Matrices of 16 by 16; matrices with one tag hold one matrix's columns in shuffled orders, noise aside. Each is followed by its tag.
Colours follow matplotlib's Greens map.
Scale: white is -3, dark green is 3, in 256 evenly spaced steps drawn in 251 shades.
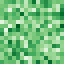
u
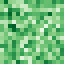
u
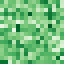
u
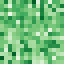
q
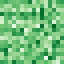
u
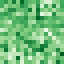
q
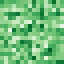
u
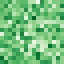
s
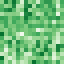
q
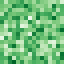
s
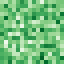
s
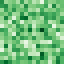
s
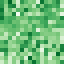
q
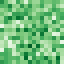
s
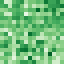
q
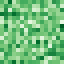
u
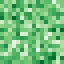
s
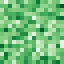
s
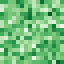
u
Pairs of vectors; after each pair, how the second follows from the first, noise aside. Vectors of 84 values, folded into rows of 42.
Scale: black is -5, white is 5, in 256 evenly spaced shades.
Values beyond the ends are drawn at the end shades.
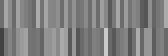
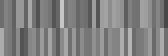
reversed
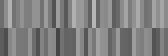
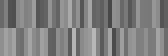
reversed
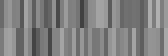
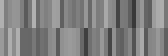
reversed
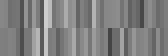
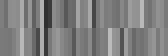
negated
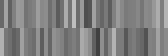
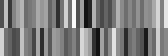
scaled up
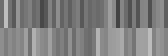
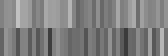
reversed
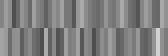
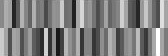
scaled up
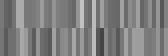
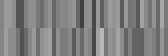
negated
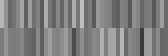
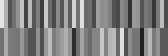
scaled up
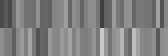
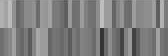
negated
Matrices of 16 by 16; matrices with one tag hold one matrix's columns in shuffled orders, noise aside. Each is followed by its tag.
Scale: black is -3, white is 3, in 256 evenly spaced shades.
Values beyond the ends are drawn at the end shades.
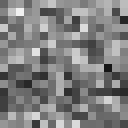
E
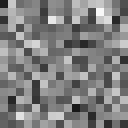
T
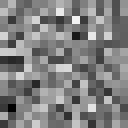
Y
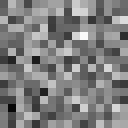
Y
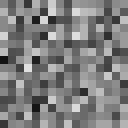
Y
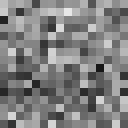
E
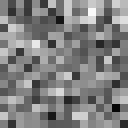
T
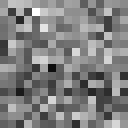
E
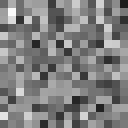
T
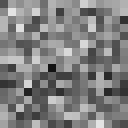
E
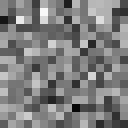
T
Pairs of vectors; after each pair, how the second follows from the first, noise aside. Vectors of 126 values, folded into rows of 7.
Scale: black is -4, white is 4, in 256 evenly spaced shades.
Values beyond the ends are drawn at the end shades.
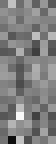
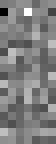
shuffled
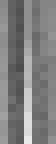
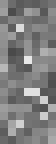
shuffled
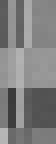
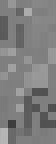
partly zeroed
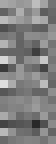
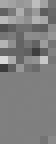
partly zeroed
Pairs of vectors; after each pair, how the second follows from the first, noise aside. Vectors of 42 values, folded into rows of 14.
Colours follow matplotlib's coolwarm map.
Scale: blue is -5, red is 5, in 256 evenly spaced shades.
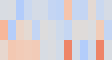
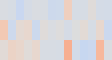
shrunk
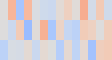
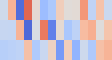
scaled up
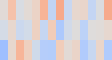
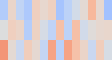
reversed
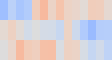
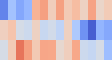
scaled up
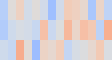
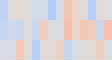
shrunk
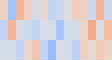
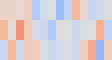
reversed
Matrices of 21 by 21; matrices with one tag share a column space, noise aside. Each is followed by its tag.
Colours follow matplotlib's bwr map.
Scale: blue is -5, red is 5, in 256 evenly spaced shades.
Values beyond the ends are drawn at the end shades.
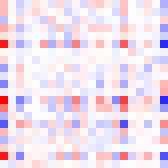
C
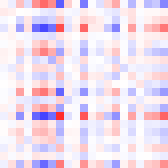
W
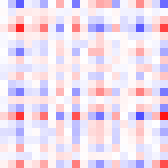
W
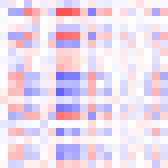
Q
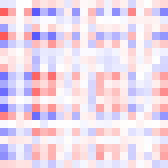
Q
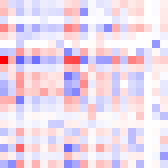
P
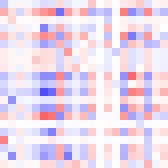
Q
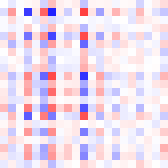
Q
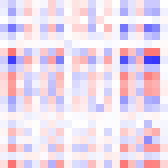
P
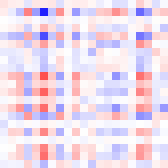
Q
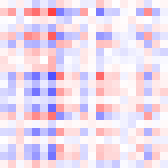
Q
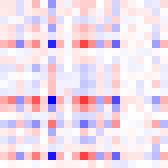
C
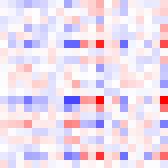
C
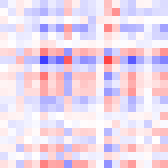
P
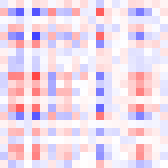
Q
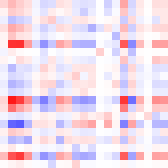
C
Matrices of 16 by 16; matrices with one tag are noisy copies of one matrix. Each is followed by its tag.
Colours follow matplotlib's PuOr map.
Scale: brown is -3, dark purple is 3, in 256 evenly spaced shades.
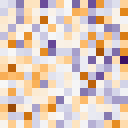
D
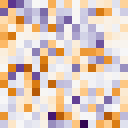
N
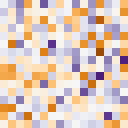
D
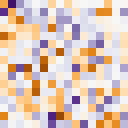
N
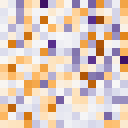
D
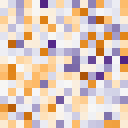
D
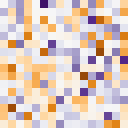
D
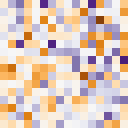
D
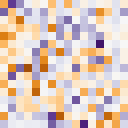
N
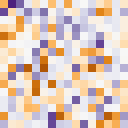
N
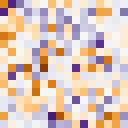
N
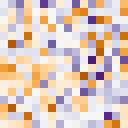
D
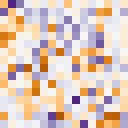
N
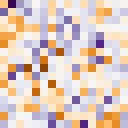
N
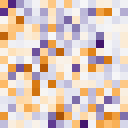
N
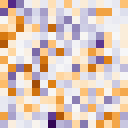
N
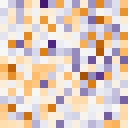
D
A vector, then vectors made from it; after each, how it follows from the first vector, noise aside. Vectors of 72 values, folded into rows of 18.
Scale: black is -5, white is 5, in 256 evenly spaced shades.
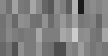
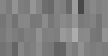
shrunk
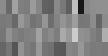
copied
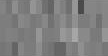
shrunk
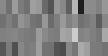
copied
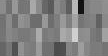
copied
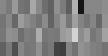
copied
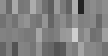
copied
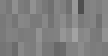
shrunk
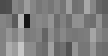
wrapped around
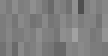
shrunk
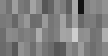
copied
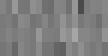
shrunk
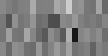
wrapped around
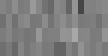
shrunk
